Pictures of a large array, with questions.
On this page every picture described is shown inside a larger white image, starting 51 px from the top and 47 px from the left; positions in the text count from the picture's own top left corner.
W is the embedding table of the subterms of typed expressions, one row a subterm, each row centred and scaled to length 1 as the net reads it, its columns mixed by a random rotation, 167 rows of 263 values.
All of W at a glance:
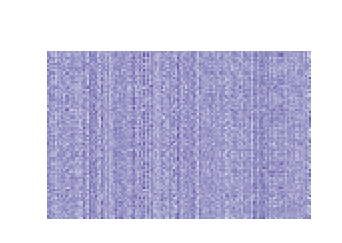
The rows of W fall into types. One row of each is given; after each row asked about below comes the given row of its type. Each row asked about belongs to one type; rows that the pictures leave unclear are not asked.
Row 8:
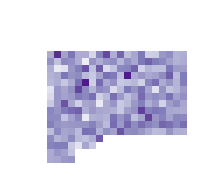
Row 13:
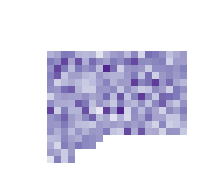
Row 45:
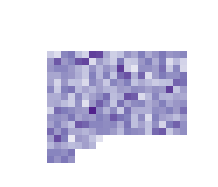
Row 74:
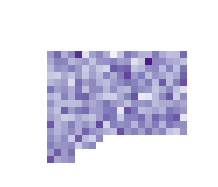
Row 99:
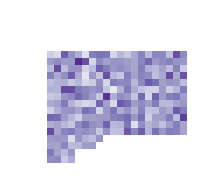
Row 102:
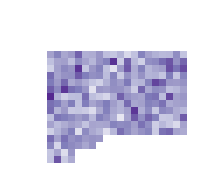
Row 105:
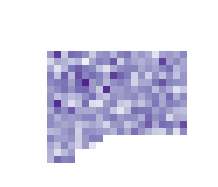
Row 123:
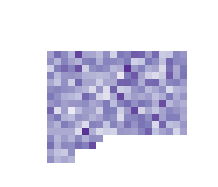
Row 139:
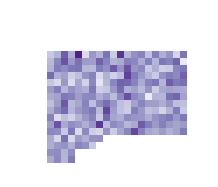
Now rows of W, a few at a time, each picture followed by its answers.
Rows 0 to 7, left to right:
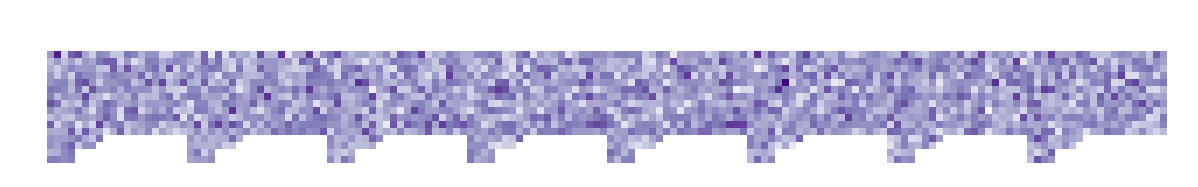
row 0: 74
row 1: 139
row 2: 123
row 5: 8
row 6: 139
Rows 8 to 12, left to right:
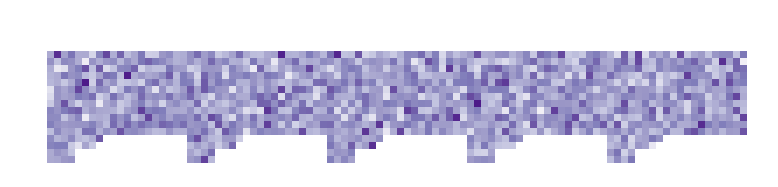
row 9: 45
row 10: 74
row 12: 139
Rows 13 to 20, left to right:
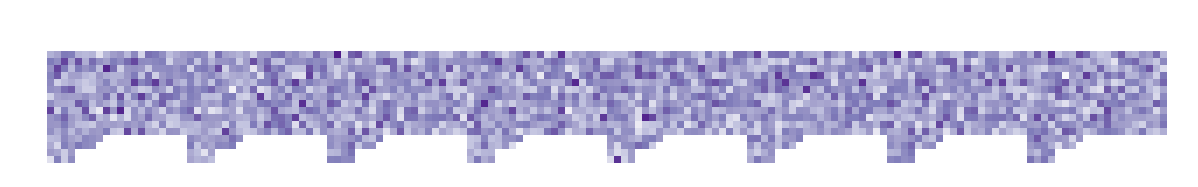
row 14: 123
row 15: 74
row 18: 105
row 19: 74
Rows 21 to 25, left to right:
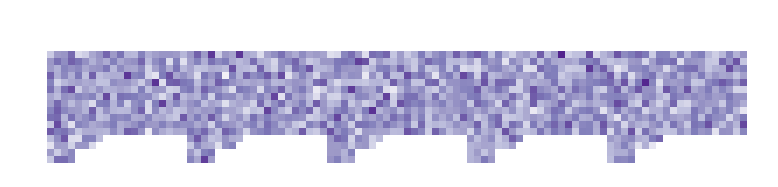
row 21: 45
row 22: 45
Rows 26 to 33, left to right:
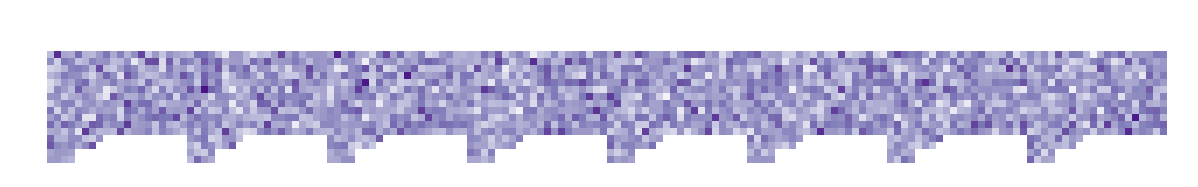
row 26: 8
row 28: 8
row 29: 99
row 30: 123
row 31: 102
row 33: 123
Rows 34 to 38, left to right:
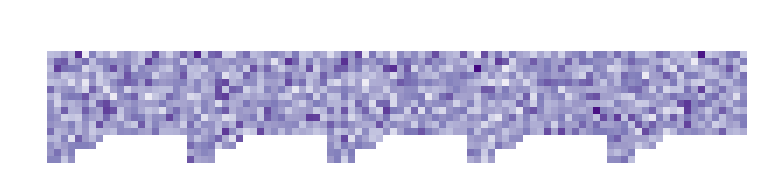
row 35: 74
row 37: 99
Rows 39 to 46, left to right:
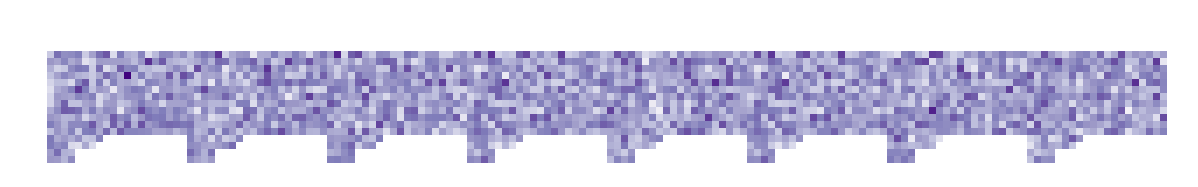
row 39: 8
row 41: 74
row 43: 13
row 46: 139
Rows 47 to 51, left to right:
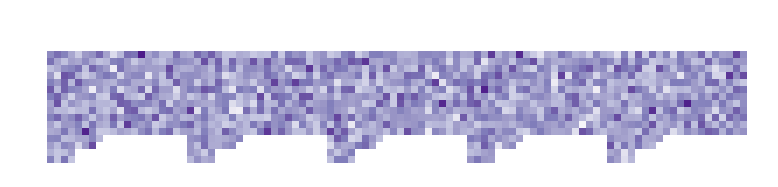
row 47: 123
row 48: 13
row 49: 45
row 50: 102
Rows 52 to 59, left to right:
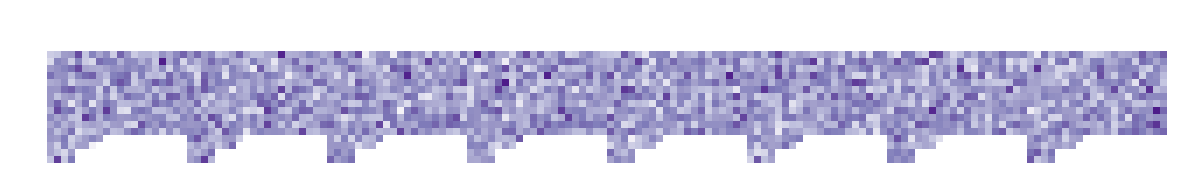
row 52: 105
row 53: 45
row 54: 74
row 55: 8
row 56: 99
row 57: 105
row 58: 45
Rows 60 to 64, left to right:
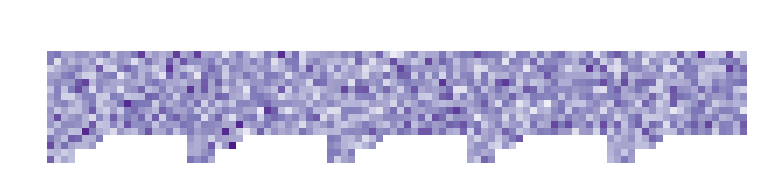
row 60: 123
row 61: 74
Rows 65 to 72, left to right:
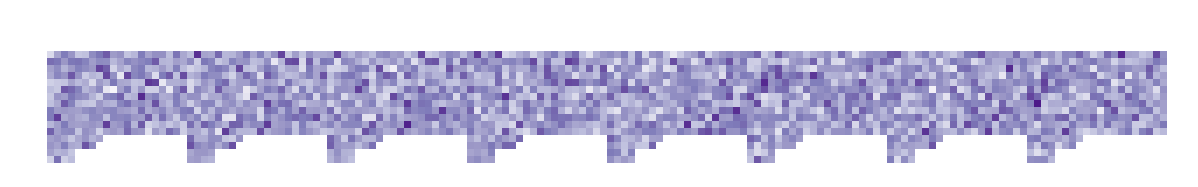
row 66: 8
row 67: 8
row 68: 74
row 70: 105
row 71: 123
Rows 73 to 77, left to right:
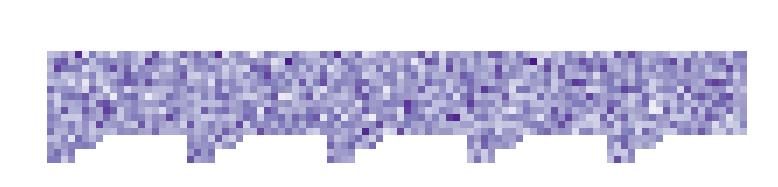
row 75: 74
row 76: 102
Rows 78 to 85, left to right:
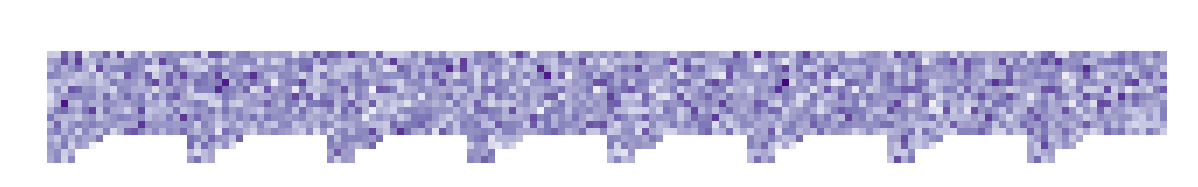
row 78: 139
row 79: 105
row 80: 102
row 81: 45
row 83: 8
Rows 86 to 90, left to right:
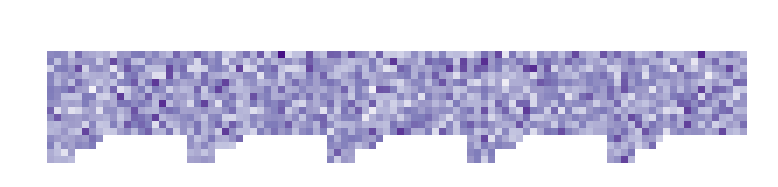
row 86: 123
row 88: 102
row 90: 45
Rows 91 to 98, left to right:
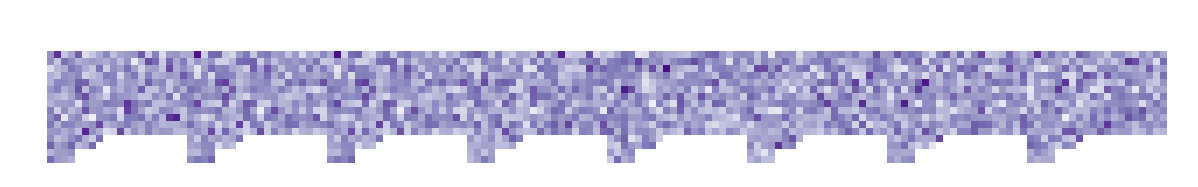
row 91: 74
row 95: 13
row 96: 123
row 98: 8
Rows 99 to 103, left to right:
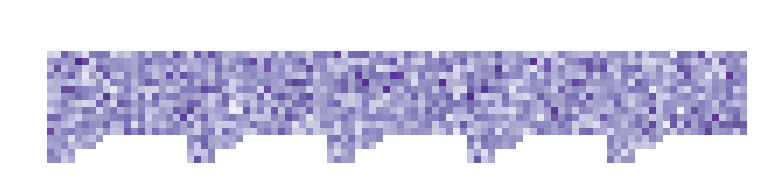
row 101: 105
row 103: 123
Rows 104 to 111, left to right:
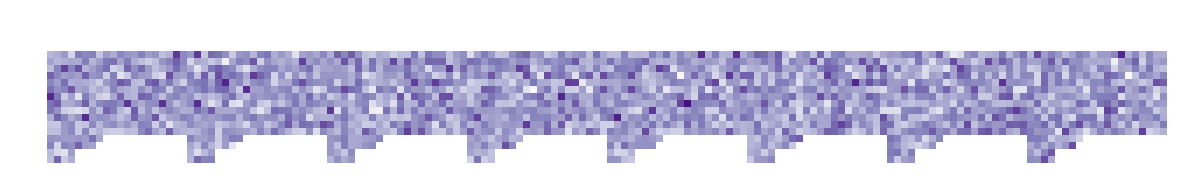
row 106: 13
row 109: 139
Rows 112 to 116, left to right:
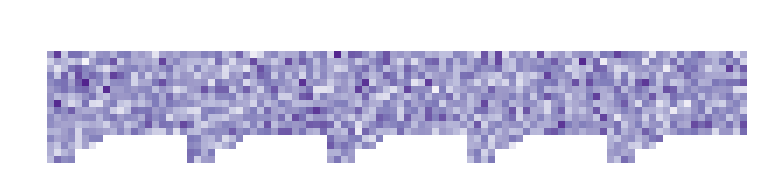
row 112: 105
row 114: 8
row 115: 139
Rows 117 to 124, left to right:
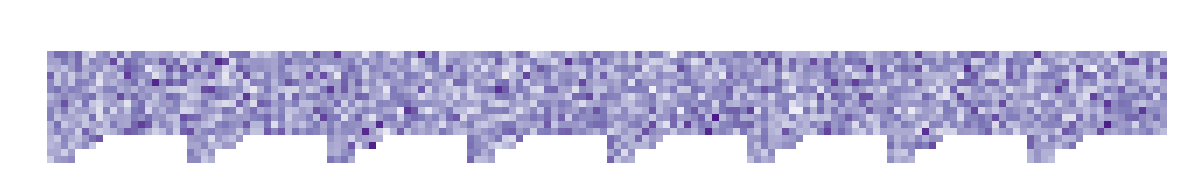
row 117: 139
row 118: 99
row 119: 74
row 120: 99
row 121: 123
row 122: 13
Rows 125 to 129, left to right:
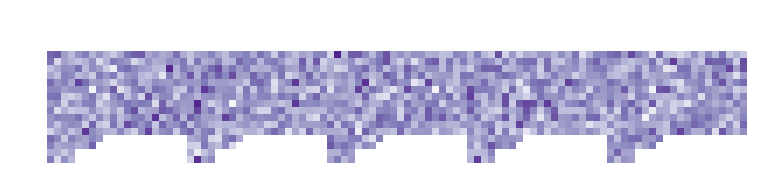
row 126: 105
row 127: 8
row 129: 102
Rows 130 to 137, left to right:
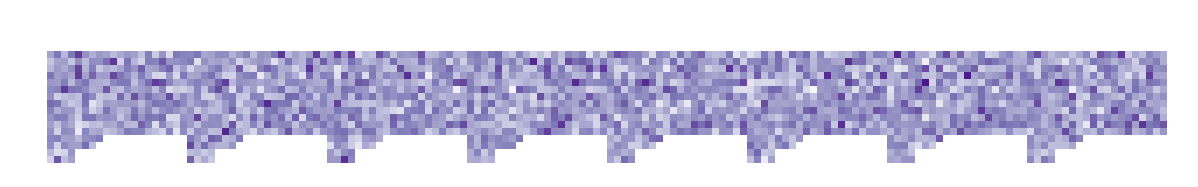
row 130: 105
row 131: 123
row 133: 102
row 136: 8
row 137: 123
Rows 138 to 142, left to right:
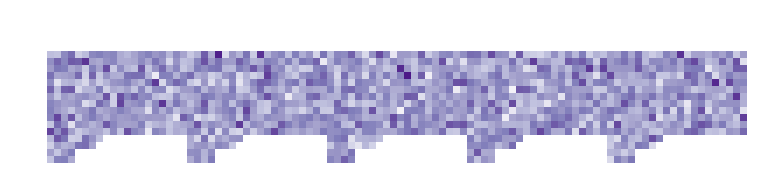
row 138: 45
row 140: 45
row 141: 102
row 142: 139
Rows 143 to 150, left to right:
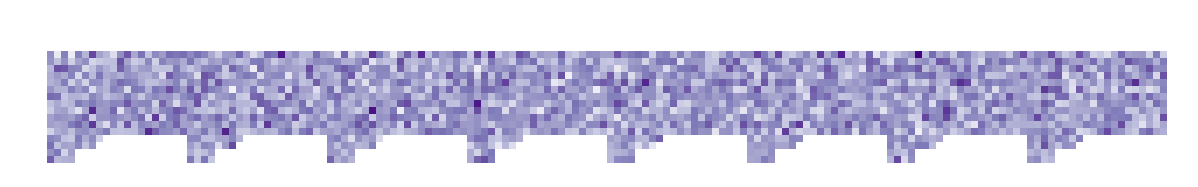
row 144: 123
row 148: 139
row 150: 102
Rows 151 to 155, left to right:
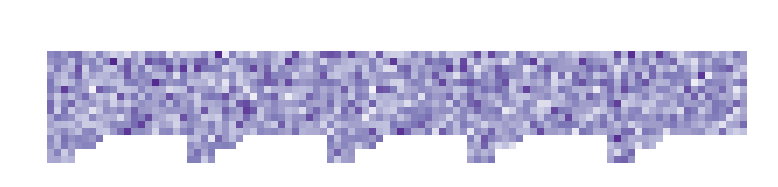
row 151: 102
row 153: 102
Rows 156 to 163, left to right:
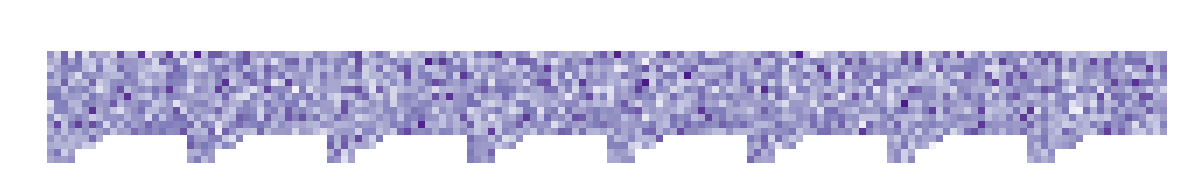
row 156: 139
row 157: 8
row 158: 102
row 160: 8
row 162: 139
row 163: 13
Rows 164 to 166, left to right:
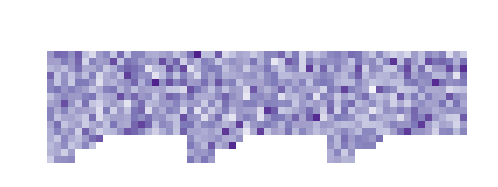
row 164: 139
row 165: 74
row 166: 102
